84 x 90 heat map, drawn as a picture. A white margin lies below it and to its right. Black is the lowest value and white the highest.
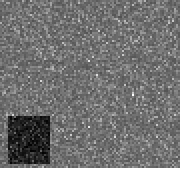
The halves do not mirror each other. There are no regular stripes. In the bottom left lies a patch that is lower than the rest. The ninth with the lowest average is the bottom left.
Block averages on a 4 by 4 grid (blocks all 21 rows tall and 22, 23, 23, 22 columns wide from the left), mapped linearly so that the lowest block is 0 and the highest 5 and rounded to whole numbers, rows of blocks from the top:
5 5 5 5
5 5 5 5
4 5 5 5
0 4 5 5
